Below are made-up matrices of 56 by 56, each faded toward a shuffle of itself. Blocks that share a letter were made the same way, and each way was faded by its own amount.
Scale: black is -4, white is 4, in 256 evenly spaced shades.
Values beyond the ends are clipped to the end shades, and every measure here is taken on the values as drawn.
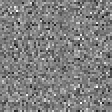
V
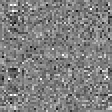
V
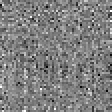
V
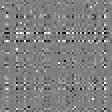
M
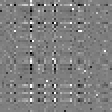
M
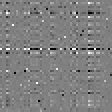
M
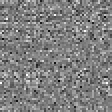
V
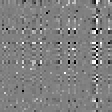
M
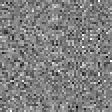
V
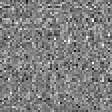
V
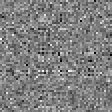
V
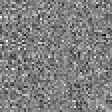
V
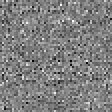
V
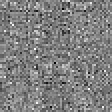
V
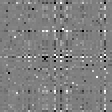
M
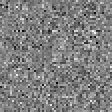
V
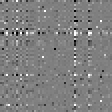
M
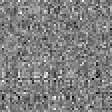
V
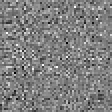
V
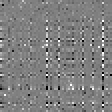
M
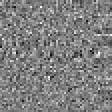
V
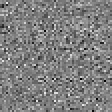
V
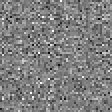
V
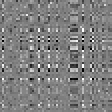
M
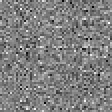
V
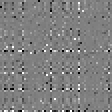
M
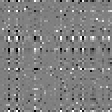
M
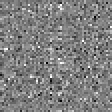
V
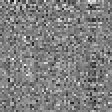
V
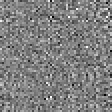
V
